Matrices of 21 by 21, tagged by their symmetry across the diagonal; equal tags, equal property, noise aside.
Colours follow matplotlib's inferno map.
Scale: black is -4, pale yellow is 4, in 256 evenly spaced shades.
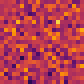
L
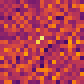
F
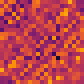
F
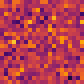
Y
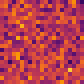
Y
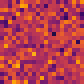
L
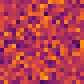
L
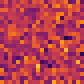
L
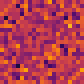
F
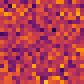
Y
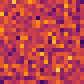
F
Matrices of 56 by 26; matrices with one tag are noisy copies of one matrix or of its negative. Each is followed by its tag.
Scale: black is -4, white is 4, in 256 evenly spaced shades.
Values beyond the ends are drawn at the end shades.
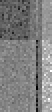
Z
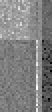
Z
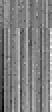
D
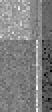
Z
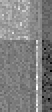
Z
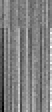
D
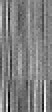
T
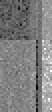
Z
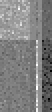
Z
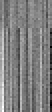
D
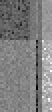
Z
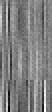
T
